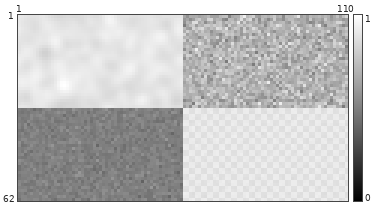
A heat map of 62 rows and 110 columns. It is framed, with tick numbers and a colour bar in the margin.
It is made of 2 by 2 panels. Panel 1,1: very high, blotchy, faint in contrast. Panel 1,2: high, fine-grained. Panel 2,1: middling, fine-grained, faint in contrast. Panel 2,2: very high, checkered, faint in contrast.
